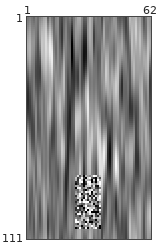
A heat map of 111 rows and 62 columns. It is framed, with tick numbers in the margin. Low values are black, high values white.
No overall slope runs across the table. The bottom middle is the roughest part. An odd patch, rougher than its surroundings, sits in the bottom middle. On average the colour sits 50% of the way up the scale.
